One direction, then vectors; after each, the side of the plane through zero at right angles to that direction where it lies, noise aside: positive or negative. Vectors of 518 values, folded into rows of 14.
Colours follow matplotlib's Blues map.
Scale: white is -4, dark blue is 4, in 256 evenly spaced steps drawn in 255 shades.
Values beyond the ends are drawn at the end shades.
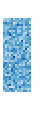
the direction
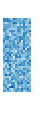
negative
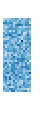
positive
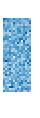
negative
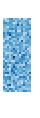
positive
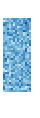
positive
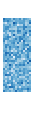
negative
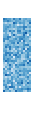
negative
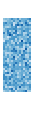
positive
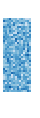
negative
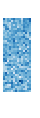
negative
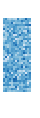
positive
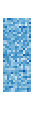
negative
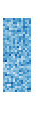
negative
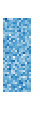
negative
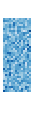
negative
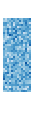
positive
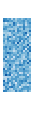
negative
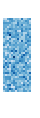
positive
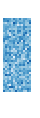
negative
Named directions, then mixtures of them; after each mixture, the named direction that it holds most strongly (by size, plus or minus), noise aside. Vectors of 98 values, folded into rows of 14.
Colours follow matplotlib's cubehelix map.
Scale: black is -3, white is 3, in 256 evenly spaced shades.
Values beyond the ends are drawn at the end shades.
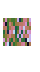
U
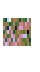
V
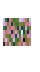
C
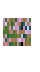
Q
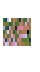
V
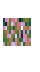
C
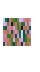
C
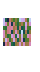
C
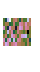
V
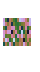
C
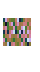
U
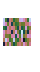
C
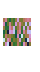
U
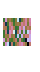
U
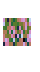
C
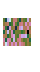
V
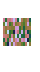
U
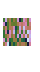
U
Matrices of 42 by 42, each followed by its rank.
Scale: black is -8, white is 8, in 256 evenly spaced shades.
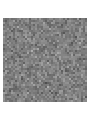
full rank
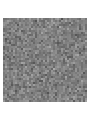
full rank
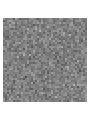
full rank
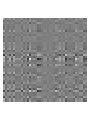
two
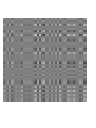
one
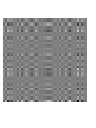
one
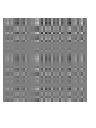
one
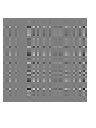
one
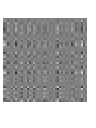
two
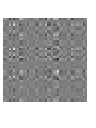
two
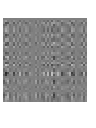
two
